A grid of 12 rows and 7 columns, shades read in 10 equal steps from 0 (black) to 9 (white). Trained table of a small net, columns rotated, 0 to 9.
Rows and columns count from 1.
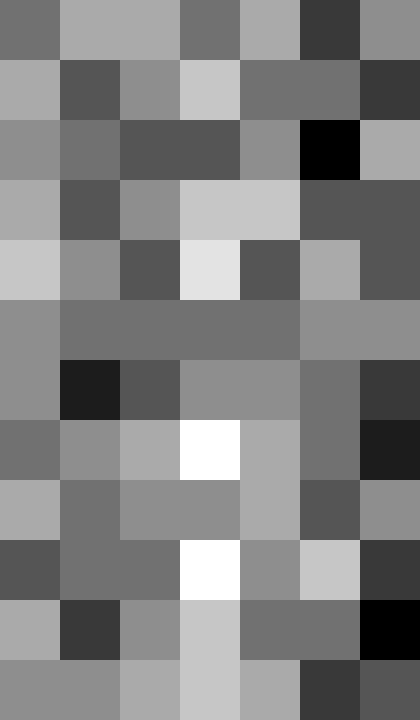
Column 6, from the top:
2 4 0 3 6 5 4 4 3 7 4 2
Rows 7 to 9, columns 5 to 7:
5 4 2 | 6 4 1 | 6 3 5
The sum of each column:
62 46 55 75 61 44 37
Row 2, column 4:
7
